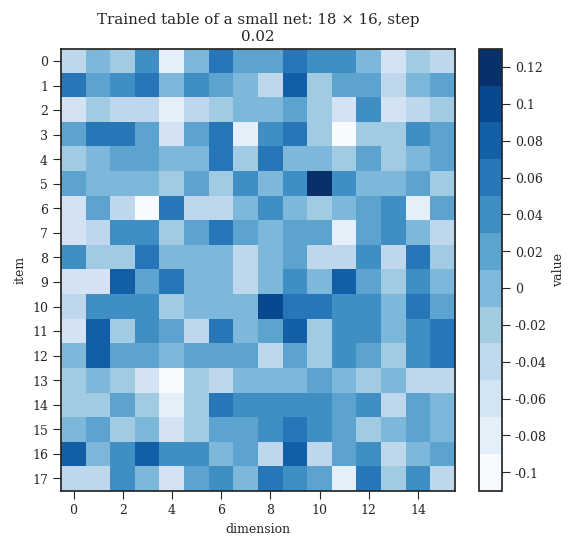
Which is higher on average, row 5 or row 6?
row 5
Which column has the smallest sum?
4
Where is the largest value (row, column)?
5 10
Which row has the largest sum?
10
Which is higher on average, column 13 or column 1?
column 1
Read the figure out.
Title: Trained table of a small net: 18 × 16, step 0.02
x-axis: dimension, ticks 0 2 4 6 8 10 12 14
y-axis: item, ticks 0 1 2 3 4 5 6 7 8 9 10 11 12 13 14 15 16 17 (0 at the top)
Colour bar: value, ticks -0.1 -0.08 -0.06 -0.04 -0.02 0 0.02 0.04 0.06 0.08 0.1 0.12
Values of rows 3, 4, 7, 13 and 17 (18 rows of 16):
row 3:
0.02 0.06 0.06 0.02 -0.06 0.02 0.06 -0.08 0.04 0.06 -0.02 -0.1 -0.02 -0.02 0.04 0.02
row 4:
-0.02 0 0.02 0.02 0 0 0.06 -0.02 0.06 0 0 -0.02 0.02 -0.02 0 0.02
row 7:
-0.06 -0.04 0.04 0.04 -0.02 0.02 0.06 0.02 0 0.02 0.02 -0.08 0.02 0.04 0 -0.04
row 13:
-0.02 0 -0.02 -0.06 -0.1 -0.02 -0.04 0 0 0 0.02 0 -0.02 0 -0.04 -0.04
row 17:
-0.04 -0.04 0.04 0 -0.06 0.02 0.04 0 0.06 0.04 0.02 -0.08 0.06 -0.02 0.04 -0.04
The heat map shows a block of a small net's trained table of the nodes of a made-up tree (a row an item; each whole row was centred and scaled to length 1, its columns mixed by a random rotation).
